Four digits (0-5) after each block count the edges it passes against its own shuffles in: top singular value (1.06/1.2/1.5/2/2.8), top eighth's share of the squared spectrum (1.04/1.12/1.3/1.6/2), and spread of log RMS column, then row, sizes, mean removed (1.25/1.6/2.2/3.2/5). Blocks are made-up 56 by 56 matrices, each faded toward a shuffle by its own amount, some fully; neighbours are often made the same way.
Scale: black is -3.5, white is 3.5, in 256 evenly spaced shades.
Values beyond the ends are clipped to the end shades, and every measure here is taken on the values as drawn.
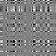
5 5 4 4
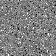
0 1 0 0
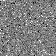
2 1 0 1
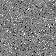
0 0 0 0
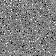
0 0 0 0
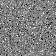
0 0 0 0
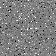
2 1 0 0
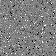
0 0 0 0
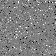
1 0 0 0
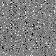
3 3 1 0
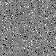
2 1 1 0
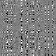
4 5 4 2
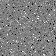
1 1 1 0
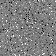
1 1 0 0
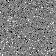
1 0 0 0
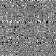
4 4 2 3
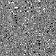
3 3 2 1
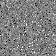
2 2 0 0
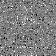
3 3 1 1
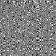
4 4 2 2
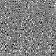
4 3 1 1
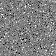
0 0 0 0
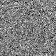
2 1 0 0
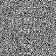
3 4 2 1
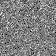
0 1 0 0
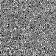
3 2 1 1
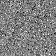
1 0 0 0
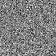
1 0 0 0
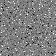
0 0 0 0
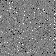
2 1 0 0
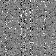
2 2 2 1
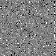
2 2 2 1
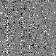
2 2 2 0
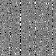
3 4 3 0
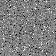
1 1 0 0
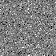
1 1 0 0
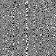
3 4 3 1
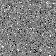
1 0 0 0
